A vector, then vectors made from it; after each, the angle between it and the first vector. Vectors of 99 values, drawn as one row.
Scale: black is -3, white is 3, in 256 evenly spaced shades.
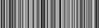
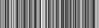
nearly opposite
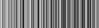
orthogonal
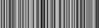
nearly parallel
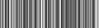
nearly opposite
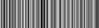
nearly parallel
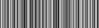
partly opposed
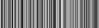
partly aligned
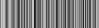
partly opposed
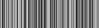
orthogonal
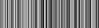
orthogonal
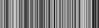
orthogonal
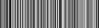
partly aligned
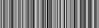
partly aligned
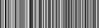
partly opposed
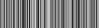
orthogonal
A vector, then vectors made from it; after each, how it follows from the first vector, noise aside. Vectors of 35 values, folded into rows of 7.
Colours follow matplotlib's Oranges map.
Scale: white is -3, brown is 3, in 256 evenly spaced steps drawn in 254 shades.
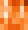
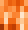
reversed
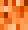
sign-scrambled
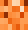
sign-scrambled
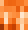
reversed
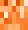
sign-scrambled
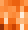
reversed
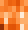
reversed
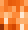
reversed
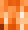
reversed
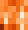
reversed
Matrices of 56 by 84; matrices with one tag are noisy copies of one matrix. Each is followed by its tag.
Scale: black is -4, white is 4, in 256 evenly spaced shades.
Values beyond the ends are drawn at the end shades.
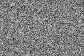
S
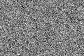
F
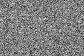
S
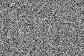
S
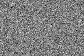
S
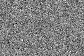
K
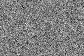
F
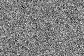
F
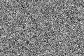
F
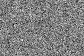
K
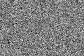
K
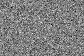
S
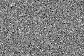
S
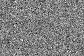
K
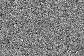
K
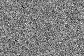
F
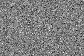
S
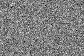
S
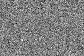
K
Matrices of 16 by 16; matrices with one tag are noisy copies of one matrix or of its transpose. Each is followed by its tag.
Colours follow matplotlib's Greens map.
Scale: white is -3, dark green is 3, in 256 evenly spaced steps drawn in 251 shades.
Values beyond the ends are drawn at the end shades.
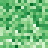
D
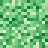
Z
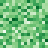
Z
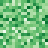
Z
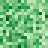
D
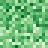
D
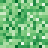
Z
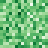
Z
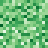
Z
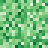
Z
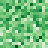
D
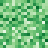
Z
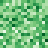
Z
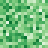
D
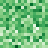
D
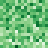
D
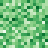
Z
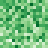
D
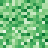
Z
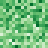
D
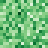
Z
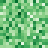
Z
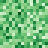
Z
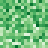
D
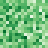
D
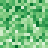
D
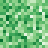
D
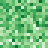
D
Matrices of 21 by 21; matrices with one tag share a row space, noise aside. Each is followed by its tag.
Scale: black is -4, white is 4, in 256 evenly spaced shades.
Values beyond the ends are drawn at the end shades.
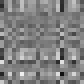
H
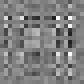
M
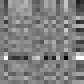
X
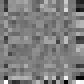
X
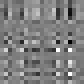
M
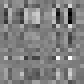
M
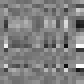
X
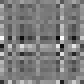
H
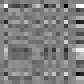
X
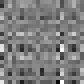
H
